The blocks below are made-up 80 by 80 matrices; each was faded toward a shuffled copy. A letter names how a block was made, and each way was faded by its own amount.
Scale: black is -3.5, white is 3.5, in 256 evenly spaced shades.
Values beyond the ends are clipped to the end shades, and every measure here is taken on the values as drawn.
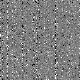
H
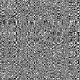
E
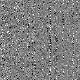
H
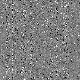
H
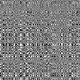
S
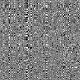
E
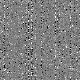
H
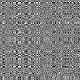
S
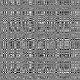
S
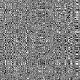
E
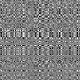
S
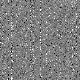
H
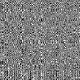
E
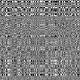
S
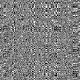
E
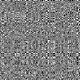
E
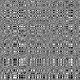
S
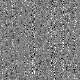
H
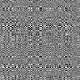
S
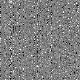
H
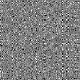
E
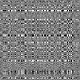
S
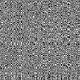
E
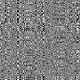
E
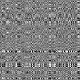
S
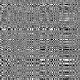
S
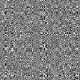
E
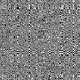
E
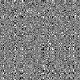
E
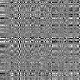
S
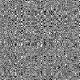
E
